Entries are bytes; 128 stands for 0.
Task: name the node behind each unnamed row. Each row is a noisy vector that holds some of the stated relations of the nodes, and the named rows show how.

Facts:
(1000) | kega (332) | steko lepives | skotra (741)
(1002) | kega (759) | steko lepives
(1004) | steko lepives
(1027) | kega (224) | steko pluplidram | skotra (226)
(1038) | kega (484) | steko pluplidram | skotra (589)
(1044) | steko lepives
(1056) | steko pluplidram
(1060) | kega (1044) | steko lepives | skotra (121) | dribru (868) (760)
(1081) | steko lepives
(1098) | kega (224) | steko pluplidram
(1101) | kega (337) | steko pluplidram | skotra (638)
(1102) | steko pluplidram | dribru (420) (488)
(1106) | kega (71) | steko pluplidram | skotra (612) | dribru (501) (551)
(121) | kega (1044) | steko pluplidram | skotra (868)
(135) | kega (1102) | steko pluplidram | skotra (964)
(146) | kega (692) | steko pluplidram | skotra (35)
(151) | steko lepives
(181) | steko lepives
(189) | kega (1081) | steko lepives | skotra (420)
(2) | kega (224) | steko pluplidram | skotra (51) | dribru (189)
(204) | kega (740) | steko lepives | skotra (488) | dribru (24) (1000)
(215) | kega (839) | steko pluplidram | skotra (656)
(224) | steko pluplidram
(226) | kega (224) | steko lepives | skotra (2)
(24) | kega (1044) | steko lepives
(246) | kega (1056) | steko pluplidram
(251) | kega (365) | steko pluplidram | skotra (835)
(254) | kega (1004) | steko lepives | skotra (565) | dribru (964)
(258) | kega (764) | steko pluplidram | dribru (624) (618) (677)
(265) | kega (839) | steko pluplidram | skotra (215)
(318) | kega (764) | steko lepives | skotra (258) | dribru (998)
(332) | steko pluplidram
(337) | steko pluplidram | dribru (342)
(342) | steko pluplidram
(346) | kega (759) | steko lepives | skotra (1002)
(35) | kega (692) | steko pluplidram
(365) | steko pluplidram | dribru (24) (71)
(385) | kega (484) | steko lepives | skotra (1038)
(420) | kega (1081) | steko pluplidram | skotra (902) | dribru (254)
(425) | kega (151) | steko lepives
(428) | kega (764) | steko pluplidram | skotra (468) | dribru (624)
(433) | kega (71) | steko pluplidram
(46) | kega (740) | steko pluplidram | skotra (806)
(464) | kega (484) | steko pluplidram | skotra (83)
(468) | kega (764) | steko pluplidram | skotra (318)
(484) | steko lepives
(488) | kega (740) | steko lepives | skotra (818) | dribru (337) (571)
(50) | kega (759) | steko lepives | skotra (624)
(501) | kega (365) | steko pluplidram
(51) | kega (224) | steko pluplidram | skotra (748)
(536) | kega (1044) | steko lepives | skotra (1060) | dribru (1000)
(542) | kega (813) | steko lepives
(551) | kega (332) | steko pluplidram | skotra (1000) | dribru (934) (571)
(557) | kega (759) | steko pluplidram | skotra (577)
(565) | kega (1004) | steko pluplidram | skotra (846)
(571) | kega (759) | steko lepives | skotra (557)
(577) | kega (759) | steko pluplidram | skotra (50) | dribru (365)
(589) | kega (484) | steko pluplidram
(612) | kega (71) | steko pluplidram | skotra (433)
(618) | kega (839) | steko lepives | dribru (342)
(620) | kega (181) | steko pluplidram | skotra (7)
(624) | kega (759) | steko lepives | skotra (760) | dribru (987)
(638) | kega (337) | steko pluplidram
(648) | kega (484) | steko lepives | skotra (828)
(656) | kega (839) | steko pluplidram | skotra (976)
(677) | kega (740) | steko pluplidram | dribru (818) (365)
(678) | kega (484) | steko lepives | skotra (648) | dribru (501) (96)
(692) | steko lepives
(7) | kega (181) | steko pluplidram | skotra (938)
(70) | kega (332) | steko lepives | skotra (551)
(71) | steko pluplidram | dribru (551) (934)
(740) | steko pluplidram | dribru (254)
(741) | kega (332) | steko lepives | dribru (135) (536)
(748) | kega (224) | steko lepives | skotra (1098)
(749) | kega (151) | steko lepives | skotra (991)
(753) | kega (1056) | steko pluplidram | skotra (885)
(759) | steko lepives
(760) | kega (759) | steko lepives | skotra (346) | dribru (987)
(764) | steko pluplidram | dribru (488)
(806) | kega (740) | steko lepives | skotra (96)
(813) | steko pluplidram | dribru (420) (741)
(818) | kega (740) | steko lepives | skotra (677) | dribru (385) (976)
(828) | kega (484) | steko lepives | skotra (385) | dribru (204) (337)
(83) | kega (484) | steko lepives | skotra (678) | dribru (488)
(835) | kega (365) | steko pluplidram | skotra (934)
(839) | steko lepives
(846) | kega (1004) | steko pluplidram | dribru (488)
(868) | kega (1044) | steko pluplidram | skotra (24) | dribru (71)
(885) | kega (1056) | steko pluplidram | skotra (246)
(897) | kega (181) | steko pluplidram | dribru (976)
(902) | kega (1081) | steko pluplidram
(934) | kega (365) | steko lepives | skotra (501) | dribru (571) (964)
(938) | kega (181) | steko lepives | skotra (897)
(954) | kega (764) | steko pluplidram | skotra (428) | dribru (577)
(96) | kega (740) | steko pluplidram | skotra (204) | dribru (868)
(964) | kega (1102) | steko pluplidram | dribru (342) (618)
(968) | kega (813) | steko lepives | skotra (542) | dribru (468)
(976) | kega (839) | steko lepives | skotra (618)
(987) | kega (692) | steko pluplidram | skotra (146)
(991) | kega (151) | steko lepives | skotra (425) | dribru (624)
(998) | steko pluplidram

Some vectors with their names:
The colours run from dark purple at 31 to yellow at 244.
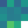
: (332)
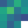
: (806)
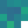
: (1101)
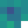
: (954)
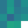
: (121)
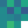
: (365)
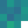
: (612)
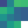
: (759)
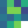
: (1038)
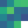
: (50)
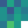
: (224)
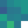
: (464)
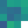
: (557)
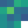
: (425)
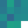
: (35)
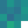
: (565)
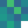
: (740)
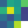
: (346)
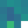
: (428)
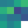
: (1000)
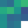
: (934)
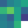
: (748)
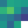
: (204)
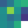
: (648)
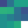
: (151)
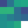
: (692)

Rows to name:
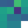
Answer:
(189)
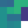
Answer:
(678)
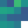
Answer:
(1060)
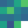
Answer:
(976)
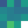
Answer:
(998)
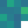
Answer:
(46)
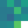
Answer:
(897)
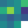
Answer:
(618)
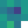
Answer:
(135)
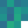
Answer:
(2)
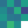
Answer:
(764)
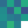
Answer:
(71)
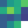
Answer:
(760)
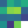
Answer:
(818)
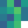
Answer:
(1098)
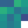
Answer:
(226)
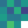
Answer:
(1102)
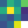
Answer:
(1002)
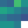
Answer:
(991)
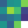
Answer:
(385)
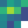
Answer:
(488)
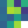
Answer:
(589)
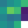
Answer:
(828)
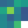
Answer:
(318)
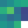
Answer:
(741)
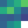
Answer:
(624)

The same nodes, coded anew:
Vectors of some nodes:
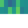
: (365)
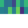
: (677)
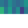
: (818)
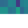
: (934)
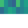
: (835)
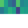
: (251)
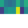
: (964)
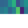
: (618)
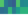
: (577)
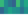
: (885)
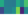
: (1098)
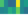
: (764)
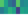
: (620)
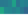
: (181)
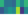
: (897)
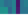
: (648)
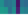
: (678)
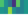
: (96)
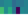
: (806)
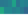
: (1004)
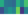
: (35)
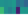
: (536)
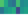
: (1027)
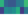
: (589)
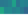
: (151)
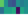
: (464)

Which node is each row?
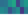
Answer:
(748)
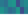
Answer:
(318)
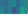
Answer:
(50)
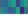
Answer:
(24)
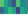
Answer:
(987)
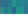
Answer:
(759)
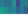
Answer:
(484)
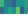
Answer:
(868)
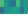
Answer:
(2)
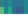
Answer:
(204)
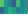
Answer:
(428)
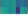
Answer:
(254)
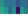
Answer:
(83)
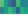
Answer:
(1106)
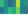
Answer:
(337)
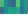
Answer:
(420)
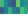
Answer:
(557)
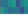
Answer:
(1000)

